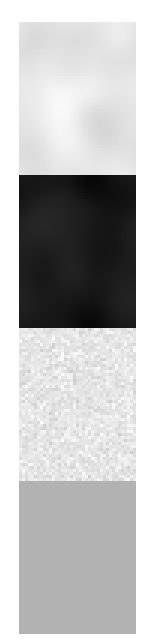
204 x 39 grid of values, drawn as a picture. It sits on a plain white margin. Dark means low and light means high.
The table splits into 4 rows of 1 panel. Panel 1,1: very high, smooth, faint in contrast. Panel 2,1: very low, smooth, faint in contrast. Panel 3,1: very high, fine-grained, faint in contrast. Panel 4,1: high, flat.
